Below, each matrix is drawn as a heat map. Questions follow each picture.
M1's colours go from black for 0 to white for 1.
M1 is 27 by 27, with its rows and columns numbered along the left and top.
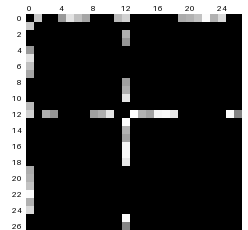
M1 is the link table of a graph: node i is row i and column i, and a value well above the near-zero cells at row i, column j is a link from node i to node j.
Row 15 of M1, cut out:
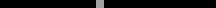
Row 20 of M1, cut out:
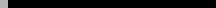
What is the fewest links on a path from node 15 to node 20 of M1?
3
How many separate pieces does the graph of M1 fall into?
1
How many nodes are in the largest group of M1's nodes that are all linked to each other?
2
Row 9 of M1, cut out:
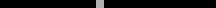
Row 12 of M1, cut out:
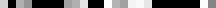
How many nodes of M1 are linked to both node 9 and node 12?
0
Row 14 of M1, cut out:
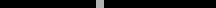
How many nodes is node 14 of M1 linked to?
1
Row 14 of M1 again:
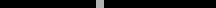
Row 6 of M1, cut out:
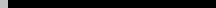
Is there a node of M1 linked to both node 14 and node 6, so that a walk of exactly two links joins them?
no
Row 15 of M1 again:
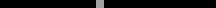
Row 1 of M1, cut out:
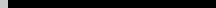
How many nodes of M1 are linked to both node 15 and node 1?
0
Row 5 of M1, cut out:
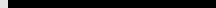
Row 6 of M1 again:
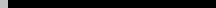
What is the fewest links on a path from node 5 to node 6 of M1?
2
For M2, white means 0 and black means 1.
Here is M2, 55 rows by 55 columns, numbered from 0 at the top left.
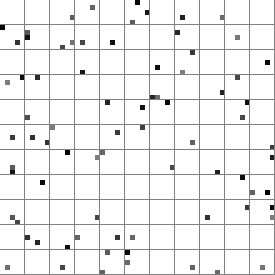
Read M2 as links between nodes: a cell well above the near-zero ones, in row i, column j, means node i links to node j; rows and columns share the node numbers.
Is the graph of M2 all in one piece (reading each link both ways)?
no
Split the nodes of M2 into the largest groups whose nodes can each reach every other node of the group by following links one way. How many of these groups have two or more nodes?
4
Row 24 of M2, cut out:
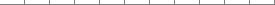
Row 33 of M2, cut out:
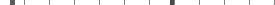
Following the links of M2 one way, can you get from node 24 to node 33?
no
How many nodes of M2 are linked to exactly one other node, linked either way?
1
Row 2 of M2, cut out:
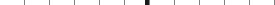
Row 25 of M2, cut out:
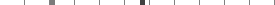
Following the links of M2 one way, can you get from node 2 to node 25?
yes
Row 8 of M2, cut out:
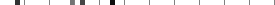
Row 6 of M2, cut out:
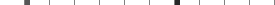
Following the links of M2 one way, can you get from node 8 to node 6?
no
